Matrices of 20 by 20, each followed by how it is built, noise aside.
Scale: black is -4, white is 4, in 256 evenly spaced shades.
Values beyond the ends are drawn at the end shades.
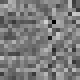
low rank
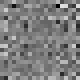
low rank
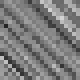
Toeplitz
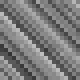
Toeplitz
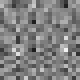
low rank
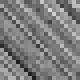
Toeplitz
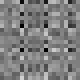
low rank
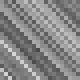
Toeplitz
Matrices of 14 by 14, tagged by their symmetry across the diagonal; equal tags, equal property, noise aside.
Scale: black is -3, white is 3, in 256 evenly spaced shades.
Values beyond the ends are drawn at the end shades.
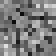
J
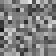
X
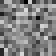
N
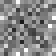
J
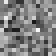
N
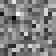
X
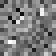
J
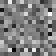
X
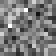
J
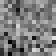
N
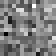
X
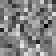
N
